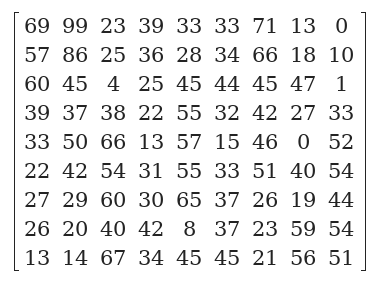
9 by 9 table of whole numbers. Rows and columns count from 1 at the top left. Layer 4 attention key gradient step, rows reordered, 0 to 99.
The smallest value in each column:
13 14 4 13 8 15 21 0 0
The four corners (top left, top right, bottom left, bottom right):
69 0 13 51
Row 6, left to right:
22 42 54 31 55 33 51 40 54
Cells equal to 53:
0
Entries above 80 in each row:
1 1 0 0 0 0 0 0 0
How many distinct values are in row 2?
9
